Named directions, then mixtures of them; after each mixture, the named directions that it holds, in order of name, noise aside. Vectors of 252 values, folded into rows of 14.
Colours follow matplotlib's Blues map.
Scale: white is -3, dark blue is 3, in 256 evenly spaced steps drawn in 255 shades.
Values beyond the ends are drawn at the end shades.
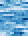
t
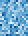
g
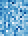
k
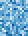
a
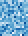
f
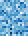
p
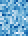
g, t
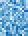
a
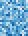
a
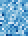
a, g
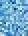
a, k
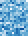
a, f, t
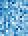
k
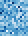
f, k, p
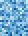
a, p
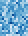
g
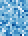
a, f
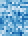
f, k, t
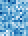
k, p, t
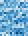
f, p, t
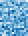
a, f, t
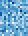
f, k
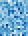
f, k, p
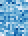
a, k, t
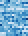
g, t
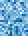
a, g, p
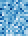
a, g, k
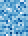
p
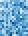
a, k, p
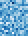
a, f, k
